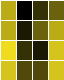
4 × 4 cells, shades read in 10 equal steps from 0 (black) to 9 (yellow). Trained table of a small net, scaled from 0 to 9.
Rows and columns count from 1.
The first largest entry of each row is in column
1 1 1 1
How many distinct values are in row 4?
2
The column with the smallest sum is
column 2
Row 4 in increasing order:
3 3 8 8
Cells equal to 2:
2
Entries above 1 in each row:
3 3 3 4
